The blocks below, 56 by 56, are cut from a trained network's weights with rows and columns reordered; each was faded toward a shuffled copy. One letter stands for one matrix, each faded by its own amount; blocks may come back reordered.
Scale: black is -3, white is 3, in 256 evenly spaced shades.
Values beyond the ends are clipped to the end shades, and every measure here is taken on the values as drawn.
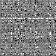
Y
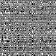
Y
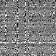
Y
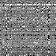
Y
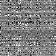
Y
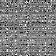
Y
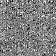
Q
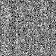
Q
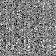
Q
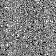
Q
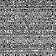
Y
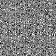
Q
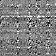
Y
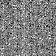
Q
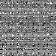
Y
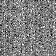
Q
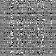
Y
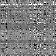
Y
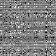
Y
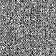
Q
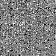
Q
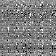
Y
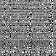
Y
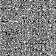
Q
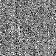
Q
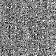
Q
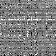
Y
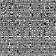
Y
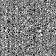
Q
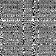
Y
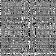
Y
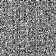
Q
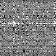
Y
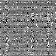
Y
